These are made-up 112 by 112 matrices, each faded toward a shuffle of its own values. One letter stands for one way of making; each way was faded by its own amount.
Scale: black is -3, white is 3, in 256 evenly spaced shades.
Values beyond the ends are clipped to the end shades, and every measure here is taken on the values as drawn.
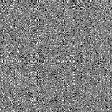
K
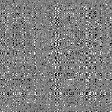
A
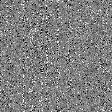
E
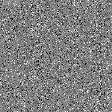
E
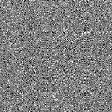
K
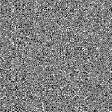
K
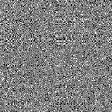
K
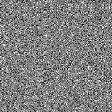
K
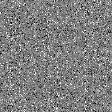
E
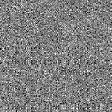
K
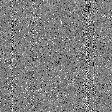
E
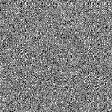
K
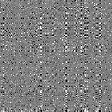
A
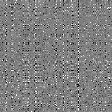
A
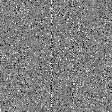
E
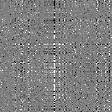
A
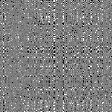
A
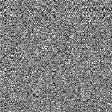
K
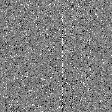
E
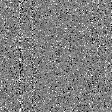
E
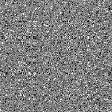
K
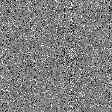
E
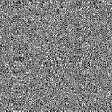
K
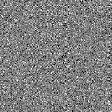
K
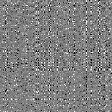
A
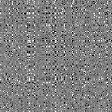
A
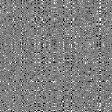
A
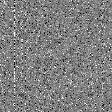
E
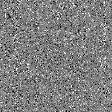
E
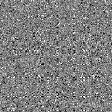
K
